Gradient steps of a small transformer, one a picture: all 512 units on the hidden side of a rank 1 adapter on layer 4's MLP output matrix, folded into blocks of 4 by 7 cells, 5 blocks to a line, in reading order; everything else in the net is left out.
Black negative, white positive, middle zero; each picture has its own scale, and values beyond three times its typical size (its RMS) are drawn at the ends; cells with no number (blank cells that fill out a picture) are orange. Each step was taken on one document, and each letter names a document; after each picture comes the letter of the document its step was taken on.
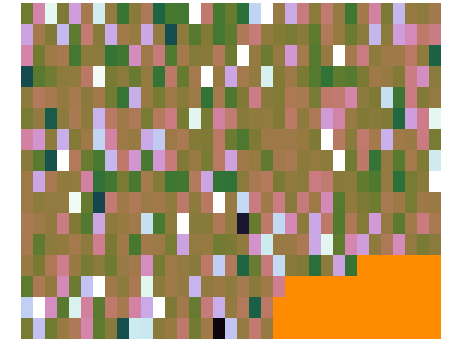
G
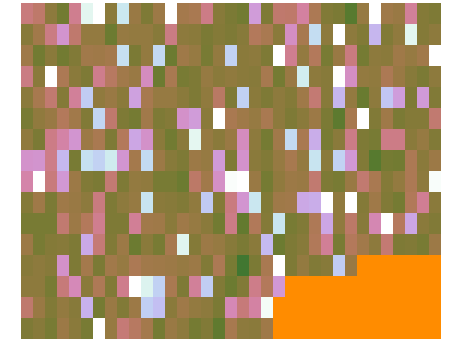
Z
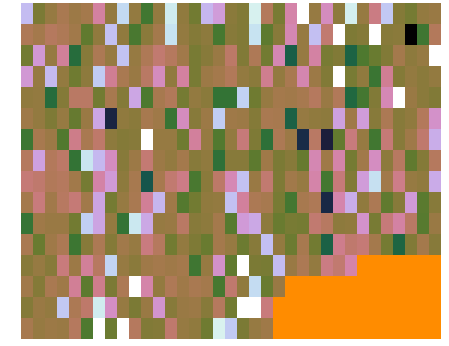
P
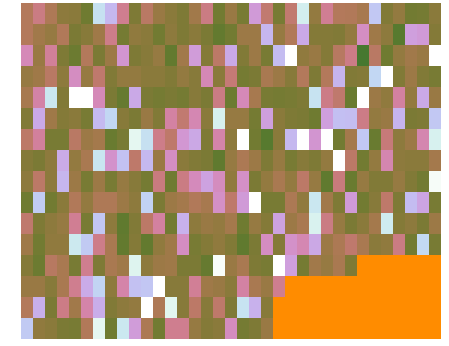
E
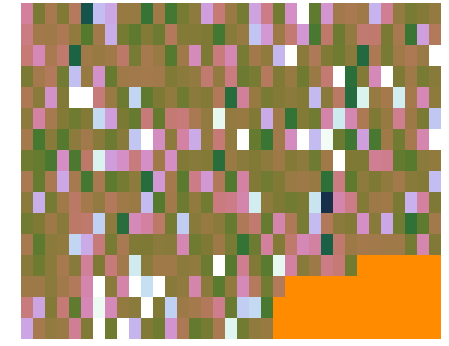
E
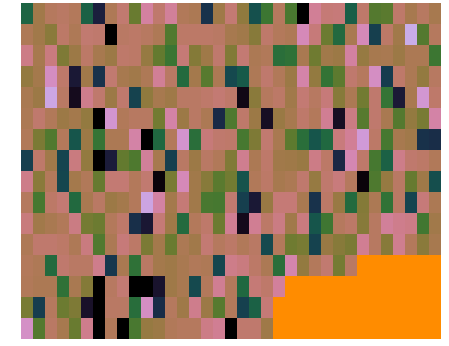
E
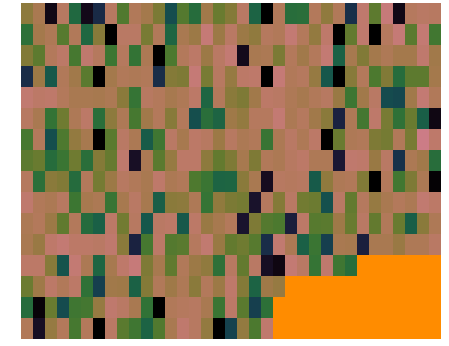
G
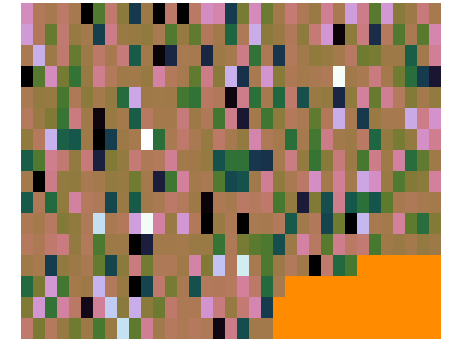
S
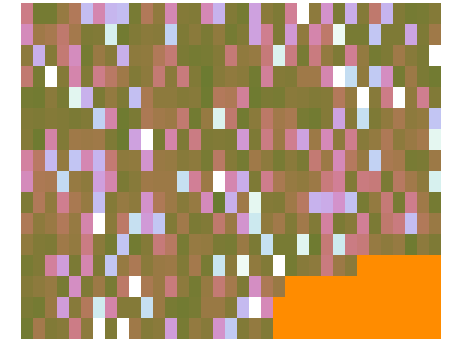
P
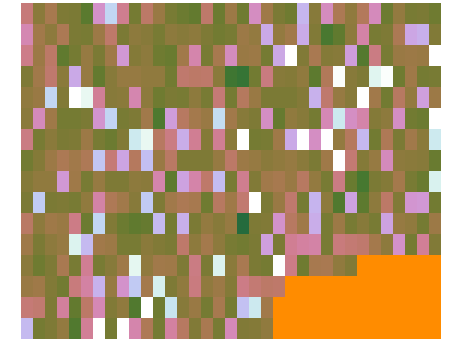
E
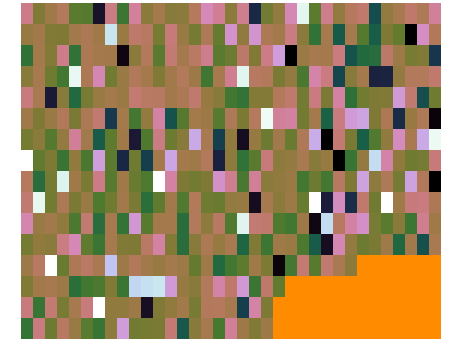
E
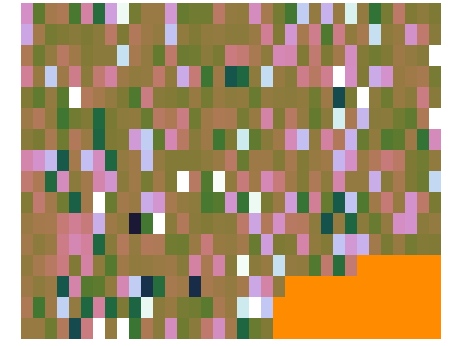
P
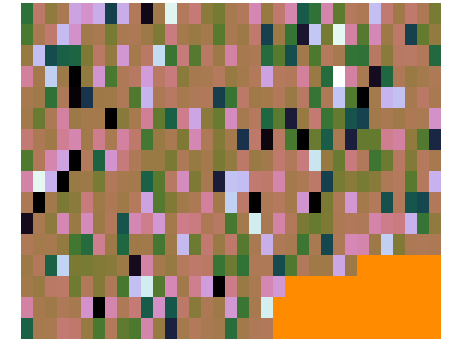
Z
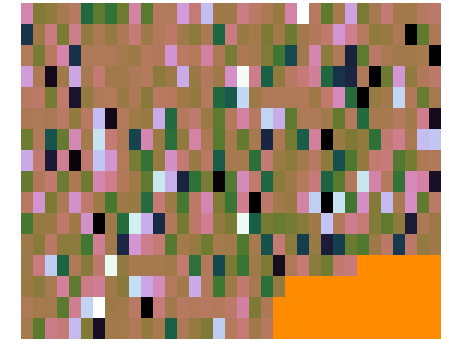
P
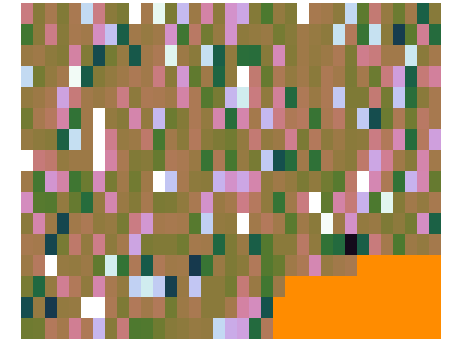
S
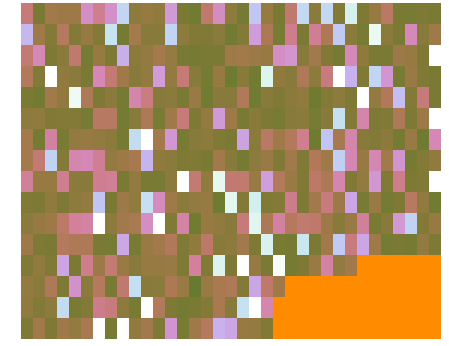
P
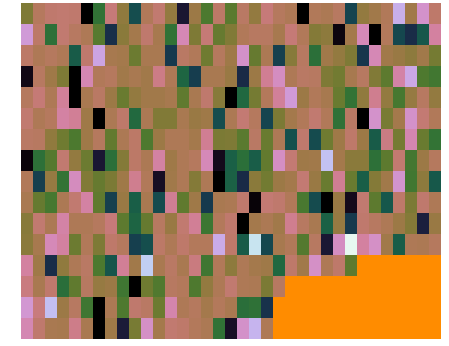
S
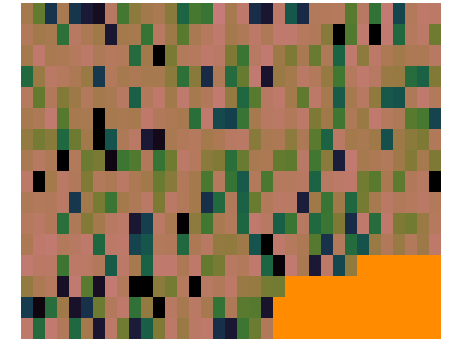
G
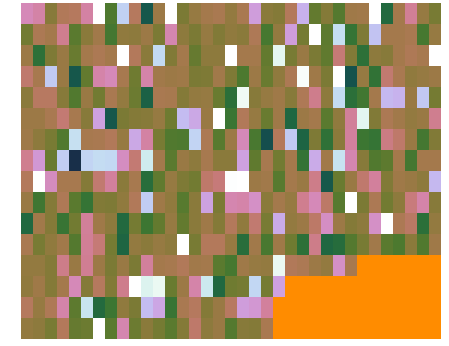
Z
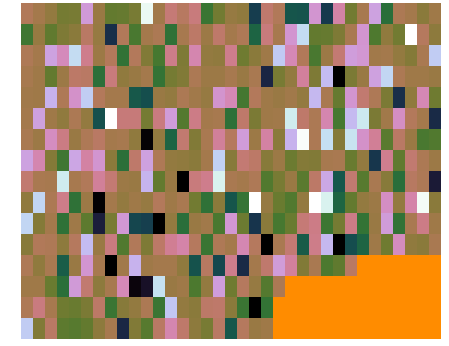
P
